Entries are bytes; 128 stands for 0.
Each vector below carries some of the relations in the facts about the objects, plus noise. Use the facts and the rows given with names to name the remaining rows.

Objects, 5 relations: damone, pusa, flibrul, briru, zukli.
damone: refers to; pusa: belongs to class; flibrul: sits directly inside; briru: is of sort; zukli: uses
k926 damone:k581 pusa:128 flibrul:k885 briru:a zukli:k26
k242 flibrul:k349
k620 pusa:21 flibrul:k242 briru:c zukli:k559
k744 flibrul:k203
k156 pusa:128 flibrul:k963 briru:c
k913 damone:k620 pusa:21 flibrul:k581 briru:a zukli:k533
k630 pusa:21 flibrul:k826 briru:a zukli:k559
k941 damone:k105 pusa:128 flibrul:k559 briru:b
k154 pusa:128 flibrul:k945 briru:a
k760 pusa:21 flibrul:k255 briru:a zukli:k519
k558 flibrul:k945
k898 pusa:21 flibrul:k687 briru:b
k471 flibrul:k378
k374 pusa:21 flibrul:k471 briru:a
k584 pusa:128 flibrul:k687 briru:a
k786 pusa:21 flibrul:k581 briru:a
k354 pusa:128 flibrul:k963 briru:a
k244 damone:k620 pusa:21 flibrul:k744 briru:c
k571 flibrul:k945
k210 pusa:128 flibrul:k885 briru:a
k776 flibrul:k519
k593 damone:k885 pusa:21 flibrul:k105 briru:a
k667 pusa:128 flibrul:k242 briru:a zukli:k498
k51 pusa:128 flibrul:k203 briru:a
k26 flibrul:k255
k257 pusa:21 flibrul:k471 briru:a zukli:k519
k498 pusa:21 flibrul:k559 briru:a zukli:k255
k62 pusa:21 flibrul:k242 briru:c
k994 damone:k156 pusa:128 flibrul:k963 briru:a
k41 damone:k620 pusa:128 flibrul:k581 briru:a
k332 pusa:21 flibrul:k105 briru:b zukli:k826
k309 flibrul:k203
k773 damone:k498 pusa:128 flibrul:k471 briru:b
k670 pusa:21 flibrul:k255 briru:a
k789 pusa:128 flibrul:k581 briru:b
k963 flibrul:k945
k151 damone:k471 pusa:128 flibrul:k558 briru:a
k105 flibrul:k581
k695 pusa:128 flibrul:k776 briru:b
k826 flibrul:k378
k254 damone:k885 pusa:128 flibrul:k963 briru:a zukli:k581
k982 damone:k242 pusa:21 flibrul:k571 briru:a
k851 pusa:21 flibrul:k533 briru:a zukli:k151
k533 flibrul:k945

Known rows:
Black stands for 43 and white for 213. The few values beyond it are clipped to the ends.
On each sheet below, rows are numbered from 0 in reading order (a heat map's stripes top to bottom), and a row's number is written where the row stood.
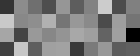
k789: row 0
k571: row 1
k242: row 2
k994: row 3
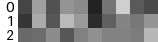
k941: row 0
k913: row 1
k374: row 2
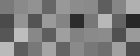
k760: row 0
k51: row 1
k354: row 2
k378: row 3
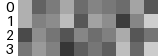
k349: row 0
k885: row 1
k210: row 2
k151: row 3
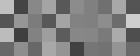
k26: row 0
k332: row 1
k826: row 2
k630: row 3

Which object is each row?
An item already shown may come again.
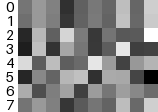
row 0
k151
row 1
k151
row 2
k593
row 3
k667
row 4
k533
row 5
k773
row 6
k255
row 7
k151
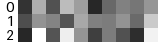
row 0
k913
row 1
k332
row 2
k254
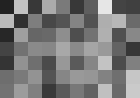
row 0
k667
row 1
k581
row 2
k41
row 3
k498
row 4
k789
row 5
k898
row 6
k151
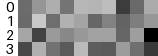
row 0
k982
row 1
k851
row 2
k242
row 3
k156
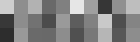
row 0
k963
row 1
k789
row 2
k41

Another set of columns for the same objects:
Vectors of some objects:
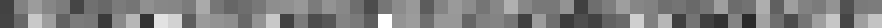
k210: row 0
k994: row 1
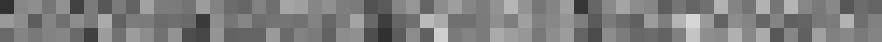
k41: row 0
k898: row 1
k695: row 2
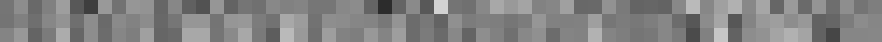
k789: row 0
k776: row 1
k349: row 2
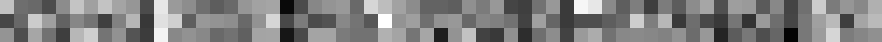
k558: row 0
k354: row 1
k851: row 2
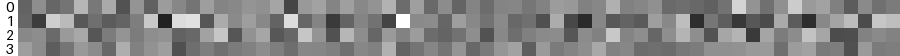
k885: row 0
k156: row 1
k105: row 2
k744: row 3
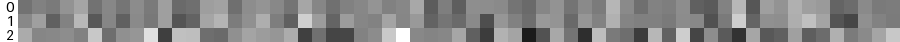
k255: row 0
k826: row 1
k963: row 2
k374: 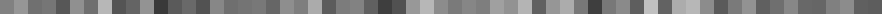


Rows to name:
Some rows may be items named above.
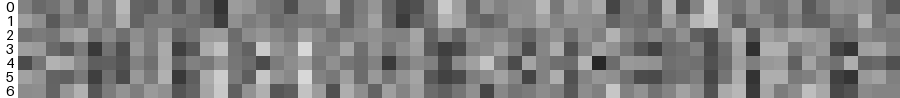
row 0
k244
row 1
k898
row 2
k255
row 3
k581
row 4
k667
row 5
k581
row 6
k105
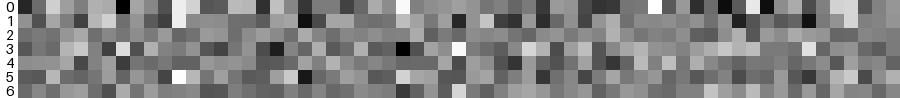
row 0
k254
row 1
k851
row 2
k255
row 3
k773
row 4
k760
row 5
k154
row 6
k941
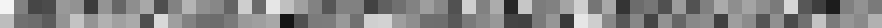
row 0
k471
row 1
k945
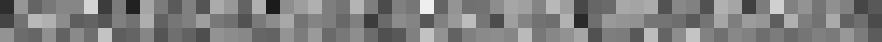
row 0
k593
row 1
k667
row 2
k62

